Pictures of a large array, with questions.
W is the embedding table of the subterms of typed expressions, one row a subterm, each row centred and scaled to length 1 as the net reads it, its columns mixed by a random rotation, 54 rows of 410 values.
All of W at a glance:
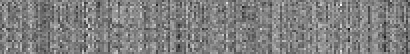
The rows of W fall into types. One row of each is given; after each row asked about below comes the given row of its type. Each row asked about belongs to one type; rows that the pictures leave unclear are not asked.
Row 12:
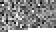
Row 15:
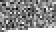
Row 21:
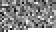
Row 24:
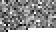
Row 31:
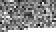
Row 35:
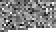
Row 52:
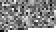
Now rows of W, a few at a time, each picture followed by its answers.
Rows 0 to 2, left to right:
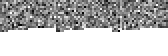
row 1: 52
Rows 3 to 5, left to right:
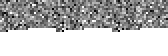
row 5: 24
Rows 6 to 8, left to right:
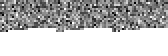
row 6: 12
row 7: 12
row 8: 21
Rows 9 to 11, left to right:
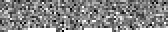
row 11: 31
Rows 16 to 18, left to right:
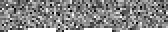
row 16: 35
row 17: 12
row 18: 52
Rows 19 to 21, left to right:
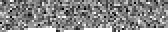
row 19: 31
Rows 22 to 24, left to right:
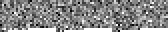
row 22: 15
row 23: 21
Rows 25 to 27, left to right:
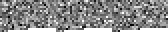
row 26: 21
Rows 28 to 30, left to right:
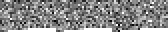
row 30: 24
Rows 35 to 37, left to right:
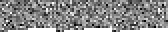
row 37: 35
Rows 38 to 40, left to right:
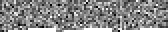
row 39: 35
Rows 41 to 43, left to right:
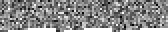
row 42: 52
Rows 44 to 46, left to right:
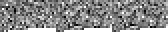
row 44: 21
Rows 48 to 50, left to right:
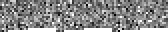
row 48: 31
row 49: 12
